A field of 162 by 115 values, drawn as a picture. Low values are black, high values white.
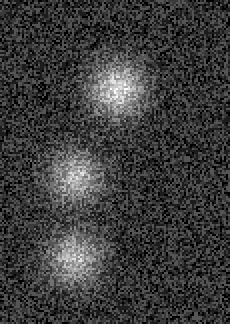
No single row or column stands out from its neighbours. There is no overall slope. The top middle is the ninth with the highest average. Three bumps rise from the field. Neither half mirrors the other.
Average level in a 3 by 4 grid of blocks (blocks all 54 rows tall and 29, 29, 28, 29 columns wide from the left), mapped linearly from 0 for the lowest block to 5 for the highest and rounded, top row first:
0 3 3 0 | 1 5 1 0 | 1 5 0 0
